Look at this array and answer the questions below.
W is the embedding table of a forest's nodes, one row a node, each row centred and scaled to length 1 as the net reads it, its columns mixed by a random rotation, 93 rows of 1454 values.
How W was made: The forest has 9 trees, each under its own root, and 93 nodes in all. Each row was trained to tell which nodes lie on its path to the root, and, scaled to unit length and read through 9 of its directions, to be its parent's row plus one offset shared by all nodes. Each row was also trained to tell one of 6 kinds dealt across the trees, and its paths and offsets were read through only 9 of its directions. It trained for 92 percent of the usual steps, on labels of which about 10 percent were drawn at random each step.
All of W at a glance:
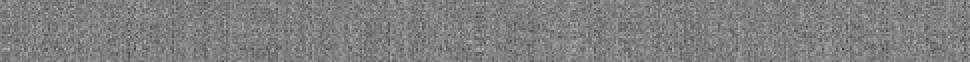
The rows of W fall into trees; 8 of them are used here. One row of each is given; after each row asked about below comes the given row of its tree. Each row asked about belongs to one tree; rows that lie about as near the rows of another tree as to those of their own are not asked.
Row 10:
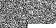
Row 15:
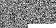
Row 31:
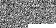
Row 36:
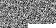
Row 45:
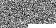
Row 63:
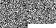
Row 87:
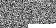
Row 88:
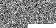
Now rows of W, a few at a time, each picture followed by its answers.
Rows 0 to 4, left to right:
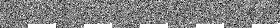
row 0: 87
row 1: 31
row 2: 88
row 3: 45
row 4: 87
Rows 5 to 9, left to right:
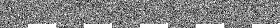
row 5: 31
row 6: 36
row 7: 45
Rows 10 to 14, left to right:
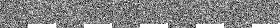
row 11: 36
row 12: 15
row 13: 15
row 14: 45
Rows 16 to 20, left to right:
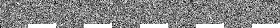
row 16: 87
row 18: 31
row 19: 88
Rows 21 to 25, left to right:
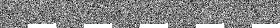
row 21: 15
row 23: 88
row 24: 88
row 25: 36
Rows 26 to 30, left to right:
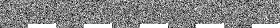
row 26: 87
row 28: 15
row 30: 88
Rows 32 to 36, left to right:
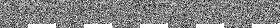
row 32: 87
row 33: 10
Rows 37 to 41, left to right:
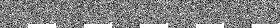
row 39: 88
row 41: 10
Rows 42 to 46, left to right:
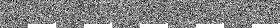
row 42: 88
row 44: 36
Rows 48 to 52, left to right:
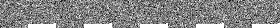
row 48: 87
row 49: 87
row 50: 36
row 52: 87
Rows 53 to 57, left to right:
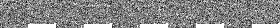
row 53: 15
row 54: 87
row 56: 36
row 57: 88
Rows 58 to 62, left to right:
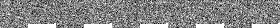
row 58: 36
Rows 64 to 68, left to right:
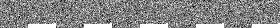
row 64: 31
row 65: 45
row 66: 10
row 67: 63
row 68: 88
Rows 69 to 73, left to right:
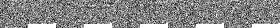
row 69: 15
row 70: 31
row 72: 15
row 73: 15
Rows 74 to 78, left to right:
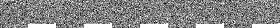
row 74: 15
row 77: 36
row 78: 87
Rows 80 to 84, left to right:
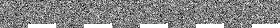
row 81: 88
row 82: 36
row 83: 15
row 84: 31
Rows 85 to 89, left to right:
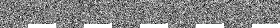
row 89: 31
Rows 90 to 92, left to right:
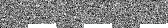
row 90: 31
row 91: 36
